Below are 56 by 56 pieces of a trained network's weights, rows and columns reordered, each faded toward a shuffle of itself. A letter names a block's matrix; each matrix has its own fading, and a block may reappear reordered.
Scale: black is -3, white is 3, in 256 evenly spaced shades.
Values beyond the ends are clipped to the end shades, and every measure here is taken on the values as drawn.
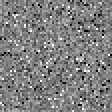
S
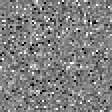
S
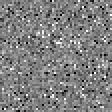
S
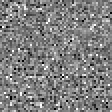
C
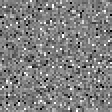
S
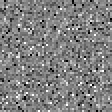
S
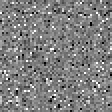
S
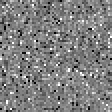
S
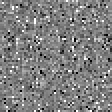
S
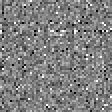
C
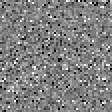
S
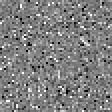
S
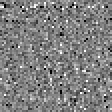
C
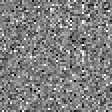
C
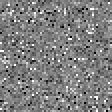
S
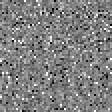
S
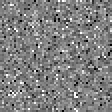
S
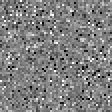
S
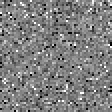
S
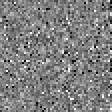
C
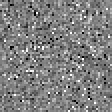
S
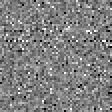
C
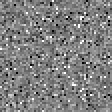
S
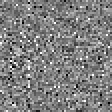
C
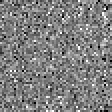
C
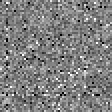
C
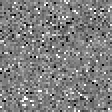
S
